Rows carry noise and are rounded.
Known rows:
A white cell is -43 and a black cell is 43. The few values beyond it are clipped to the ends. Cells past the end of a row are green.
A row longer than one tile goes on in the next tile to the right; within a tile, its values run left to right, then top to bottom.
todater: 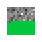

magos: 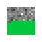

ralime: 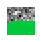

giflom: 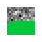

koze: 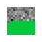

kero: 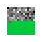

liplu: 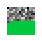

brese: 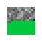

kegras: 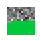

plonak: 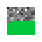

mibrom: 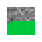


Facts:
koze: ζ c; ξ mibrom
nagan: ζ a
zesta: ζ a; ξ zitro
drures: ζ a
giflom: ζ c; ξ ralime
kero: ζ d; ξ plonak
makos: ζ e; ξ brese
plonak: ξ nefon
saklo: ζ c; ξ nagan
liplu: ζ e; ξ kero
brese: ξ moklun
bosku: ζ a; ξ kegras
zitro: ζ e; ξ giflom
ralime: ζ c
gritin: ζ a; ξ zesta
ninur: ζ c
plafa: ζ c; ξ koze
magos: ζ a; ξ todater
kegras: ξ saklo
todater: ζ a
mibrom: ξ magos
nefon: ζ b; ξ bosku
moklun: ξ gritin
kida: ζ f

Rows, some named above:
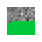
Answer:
drures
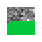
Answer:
zitro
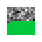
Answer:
makos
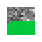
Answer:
zitro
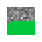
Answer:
ninur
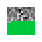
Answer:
saklo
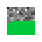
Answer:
plonak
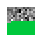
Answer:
nagan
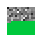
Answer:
nefon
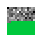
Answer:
kero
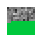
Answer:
kida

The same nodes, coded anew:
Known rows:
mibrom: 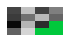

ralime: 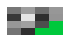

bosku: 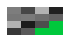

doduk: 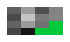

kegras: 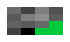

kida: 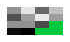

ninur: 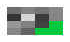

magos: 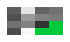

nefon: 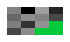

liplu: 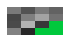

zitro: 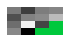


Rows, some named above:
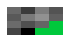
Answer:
kegras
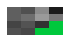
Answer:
kero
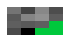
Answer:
kegras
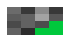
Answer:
plonak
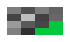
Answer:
saklo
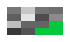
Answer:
nagan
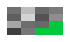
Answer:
drures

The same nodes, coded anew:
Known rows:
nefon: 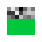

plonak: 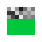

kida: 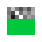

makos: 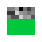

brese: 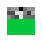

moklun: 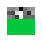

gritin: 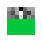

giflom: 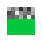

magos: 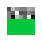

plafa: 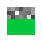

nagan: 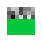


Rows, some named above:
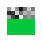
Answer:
plonak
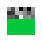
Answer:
zitro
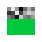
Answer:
nefon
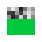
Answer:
bosku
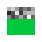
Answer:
saklo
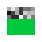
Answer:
kegras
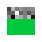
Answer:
mibrom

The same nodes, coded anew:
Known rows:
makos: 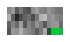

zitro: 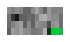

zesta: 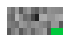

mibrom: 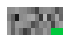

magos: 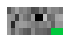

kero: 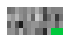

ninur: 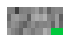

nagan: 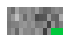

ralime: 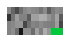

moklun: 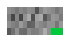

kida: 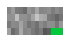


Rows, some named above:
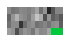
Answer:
saklo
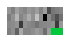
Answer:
kegras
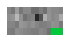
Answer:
drures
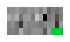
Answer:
plonak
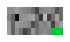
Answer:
mibrom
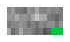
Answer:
kida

